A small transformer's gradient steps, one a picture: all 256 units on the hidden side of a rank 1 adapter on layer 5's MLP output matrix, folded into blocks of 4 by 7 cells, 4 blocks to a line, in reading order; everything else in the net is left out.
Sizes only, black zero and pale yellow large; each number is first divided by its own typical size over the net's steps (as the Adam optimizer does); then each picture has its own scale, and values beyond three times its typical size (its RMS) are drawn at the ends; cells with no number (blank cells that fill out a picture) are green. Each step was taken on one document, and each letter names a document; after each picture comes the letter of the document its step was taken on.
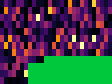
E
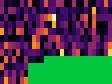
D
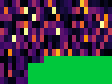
E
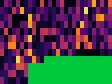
E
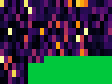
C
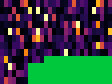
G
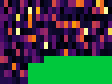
G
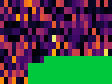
D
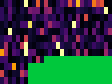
C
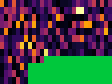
E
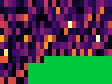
D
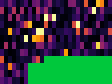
G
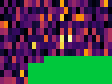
D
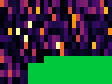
C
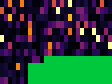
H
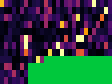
C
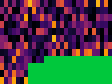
D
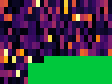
D
